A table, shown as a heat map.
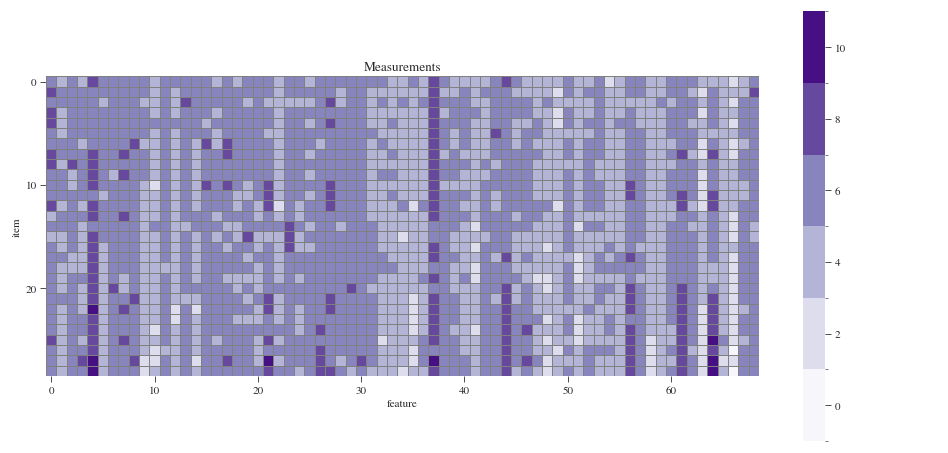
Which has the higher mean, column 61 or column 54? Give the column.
61
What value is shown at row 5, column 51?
4
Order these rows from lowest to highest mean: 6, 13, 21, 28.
6, 13, 28, 21
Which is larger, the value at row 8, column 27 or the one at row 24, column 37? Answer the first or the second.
the second
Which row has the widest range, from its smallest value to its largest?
28
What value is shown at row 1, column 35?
4
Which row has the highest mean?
27
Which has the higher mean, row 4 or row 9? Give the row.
4
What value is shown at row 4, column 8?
6
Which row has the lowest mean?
19
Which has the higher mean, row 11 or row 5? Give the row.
11
